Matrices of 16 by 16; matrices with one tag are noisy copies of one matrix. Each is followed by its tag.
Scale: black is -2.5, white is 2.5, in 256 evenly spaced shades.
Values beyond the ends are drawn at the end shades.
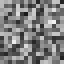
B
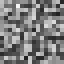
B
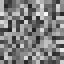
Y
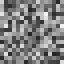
Y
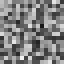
B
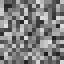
Y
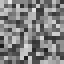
B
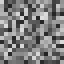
Y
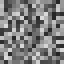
Y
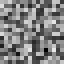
B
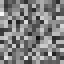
Y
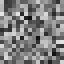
Y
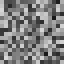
Y
